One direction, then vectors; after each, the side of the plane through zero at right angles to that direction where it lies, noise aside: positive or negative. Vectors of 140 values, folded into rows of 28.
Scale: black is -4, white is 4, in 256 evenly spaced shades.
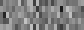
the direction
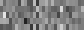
negative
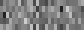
positive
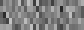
positive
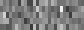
negative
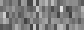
negative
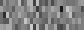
positive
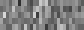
negative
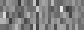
negative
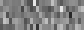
negative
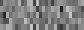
positive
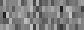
positive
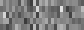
negative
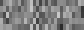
positive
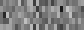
positive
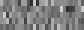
negative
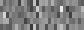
negative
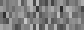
positive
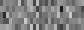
positive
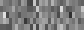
negative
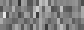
negative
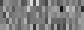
positive
